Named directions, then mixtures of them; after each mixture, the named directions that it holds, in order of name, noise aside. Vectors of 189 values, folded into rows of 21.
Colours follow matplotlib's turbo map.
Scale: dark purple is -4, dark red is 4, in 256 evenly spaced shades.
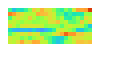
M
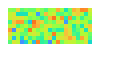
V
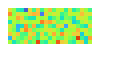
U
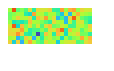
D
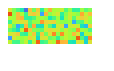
U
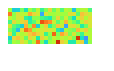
D, U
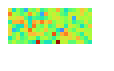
D, U, V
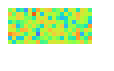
D, U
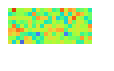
D, M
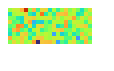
U, V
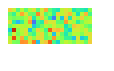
V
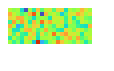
U, V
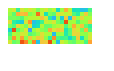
V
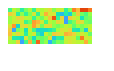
D, M, V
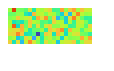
D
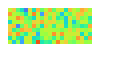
D, U, V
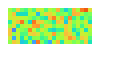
V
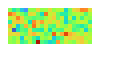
M, U, V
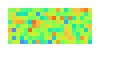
V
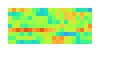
M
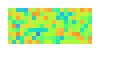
D, M, U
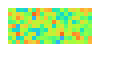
D, M, U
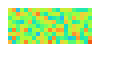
D, U, V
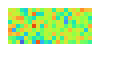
D, U, V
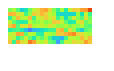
D, M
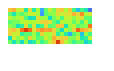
M, U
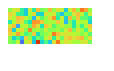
D, U, V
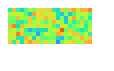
D, M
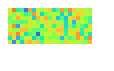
D, U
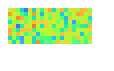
D, U, V
